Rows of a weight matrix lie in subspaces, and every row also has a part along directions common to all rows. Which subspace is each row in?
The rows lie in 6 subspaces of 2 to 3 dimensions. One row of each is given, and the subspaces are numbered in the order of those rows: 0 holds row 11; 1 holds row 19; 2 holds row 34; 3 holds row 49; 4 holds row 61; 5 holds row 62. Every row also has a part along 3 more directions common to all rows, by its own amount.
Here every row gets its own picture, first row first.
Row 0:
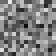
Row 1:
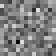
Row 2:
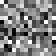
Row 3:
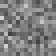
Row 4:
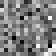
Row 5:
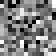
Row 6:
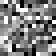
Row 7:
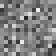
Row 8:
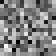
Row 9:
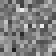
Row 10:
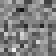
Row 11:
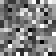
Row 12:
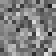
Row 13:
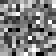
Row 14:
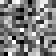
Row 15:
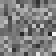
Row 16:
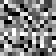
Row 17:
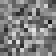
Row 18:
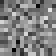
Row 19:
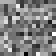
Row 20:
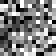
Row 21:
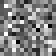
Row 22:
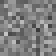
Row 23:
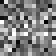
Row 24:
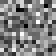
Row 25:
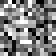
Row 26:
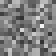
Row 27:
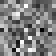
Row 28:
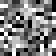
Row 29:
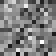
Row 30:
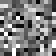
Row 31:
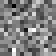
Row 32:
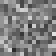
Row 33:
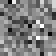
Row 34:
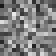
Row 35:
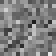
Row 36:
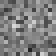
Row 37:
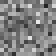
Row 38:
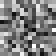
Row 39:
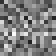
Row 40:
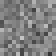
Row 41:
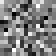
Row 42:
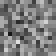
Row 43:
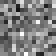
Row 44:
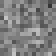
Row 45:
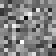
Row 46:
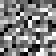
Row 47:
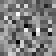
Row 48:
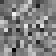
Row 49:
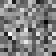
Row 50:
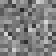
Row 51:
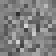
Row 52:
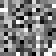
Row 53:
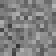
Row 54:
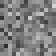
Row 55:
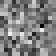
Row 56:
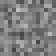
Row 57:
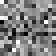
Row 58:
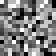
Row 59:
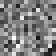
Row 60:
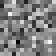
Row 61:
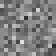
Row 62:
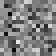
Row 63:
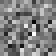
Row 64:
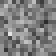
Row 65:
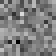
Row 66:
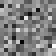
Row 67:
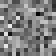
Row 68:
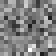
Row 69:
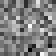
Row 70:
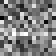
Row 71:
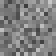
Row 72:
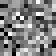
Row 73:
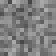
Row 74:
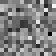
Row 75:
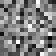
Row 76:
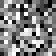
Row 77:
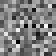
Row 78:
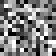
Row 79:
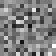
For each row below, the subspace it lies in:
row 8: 2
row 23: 2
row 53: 5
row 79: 4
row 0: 1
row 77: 5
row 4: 4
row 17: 0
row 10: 1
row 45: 4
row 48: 2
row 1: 4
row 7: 4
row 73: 3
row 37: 1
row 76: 0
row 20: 1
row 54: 5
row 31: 3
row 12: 0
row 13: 1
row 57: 2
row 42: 3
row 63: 0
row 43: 1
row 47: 0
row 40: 0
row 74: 1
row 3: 5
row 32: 1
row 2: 2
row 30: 5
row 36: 4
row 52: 4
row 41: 2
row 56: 1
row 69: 4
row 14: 3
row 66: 4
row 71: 0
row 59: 4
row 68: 4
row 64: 3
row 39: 2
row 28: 5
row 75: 4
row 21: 5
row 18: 2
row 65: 2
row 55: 3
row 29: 0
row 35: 0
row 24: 1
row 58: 3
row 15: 1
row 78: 5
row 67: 5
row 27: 0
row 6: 1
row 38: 2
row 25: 3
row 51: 0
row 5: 3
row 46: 1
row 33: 3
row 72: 5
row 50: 3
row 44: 0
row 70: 2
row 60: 5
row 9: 1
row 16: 2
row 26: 3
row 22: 5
